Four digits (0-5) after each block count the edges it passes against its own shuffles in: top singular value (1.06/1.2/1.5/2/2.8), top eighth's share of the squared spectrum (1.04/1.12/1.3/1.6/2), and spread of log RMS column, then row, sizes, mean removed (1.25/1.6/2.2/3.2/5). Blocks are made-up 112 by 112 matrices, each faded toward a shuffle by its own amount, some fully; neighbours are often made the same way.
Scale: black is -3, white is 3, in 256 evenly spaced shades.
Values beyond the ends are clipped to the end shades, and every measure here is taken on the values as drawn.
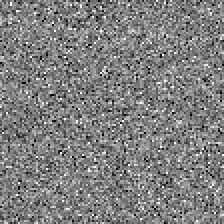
0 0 0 0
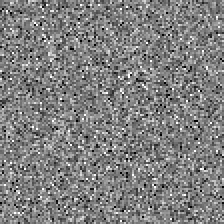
0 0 0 0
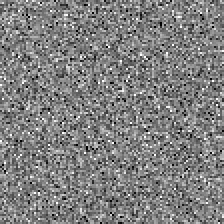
0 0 0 0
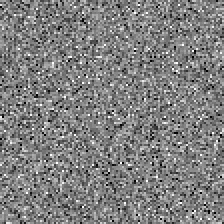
0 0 0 0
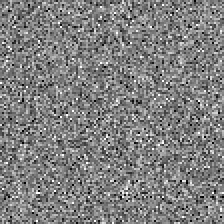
0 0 0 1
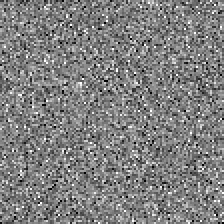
0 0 0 0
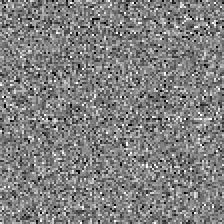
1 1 0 2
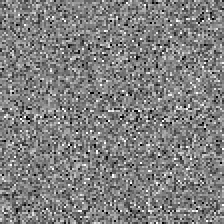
0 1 0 2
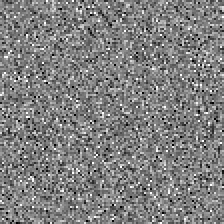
0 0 0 0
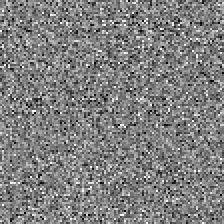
0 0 0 2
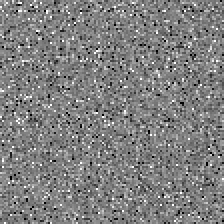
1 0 0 1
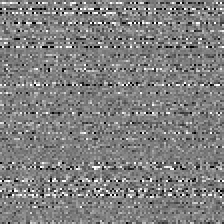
2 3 0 5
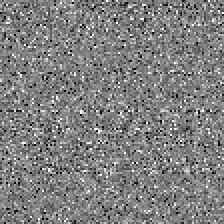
1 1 0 2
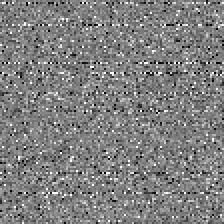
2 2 0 3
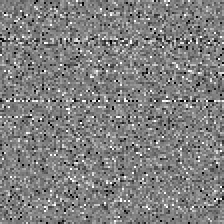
2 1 0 2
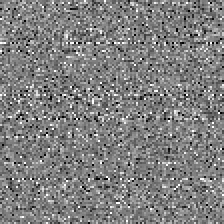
1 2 0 3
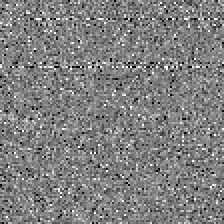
2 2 0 3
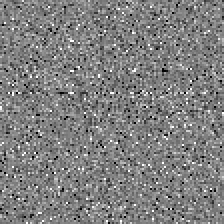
1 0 0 1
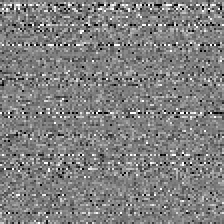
2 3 0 4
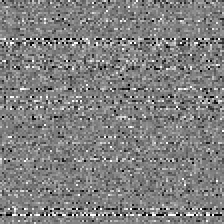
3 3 0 4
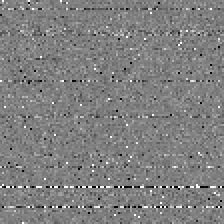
4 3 0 3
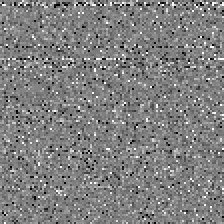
2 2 0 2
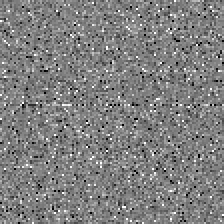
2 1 0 1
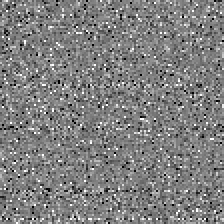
1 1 0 2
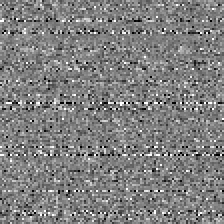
2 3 0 4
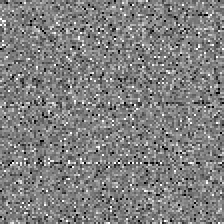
1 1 0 2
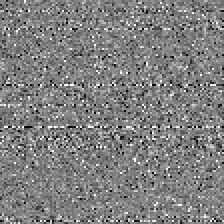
2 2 0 3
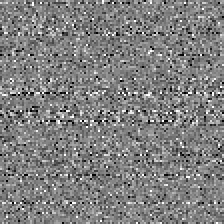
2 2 0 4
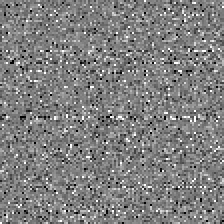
3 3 1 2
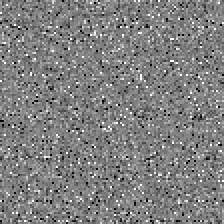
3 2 0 1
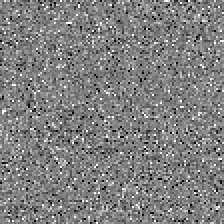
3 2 0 1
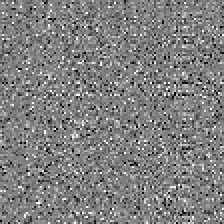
4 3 2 2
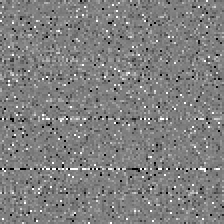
4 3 0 2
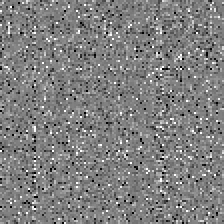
3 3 2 1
